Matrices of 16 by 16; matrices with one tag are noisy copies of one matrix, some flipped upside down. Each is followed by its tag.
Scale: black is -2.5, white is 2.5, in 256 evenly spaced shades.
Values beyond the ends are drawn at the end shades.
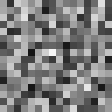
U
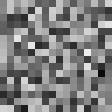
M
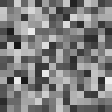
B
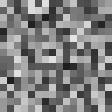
U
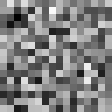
M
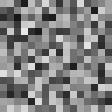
M
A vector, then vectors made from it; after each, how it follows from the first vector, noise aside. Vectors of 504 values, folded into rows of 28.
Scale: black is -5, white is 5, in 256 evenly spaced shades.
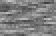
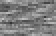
copied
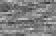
copied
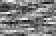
scaled up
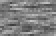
wrapped around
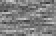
copied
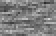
copied
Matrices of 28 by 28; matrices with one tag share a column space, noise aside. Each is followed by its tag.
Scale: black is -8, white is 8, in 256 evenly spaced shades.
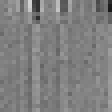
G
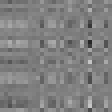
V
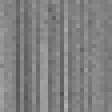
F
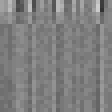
G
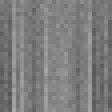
F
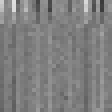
G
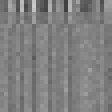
G
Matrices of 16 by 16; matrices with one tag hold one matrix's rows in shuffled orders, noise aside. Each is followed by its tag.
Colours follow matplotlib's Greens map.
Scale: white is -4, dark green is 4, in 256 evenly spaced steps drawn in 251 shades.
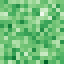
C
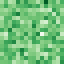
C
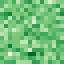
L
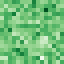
C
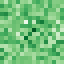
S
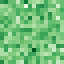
S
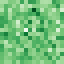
S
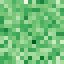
S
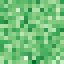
S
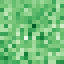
S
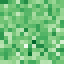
S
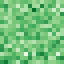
S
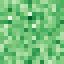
L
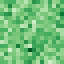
L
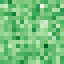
C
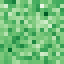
C
